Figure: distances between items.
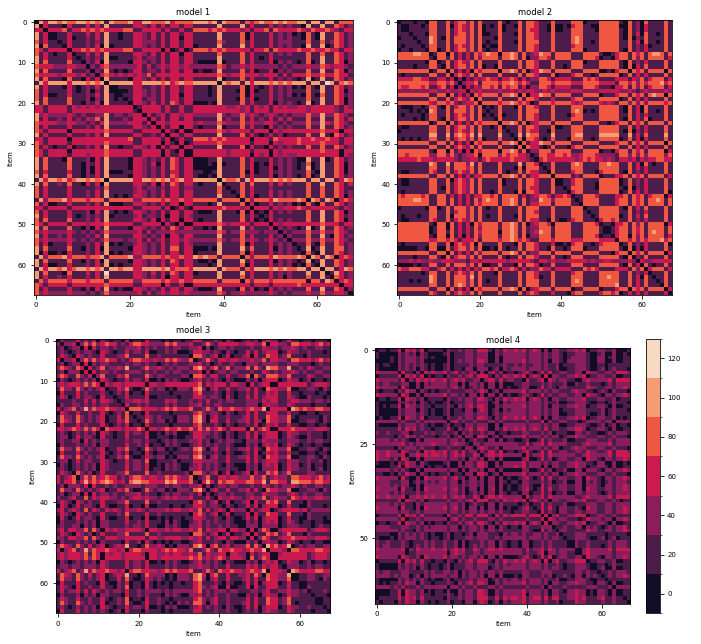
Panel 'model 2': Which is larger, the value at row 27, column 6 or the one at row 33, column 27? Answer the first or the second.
the second
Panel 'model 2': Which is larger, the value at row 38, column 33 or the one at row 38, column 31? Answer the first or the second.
the second
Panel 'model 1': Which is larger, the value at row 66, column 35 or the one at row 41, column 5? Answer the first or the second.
the second
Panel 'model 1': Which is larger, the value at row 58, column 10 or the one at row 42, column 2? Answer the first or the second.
the first
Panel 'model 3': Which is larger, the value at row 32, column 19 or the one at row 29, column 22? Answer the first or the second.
the second
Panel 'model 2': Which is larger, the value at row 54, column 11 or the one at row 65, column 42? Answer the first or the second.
the first
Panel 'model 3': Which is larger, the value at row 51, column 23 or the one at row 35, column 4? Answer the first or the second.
the second
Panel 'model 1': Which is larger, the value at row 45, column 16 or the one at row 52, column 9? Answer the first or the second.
the second
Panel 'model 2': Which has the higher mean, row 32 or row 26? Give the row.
32
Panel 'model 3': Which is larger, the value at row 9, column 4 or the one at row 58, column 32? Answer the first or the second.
the second
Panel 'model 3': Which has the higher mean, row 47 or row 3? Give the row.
47
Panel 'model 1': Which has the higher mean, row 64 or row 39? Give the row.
39
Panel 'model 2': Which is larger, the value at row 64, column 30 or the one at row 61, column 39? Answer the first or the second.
the first
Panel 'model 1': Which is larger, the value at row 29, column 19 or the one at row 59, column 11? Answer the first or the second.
the first
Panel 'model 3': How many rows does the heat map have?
68
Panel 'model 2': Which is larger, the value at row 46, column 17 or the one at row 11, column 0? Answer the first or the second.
the first
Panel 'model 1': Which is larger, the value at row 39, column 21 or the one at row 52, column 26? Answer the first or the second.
the first
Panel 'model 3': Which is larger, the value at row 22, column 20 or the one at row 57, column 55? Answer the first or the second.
the first
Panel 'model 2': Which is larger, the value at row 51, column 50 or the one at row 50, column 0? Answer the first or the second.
the second
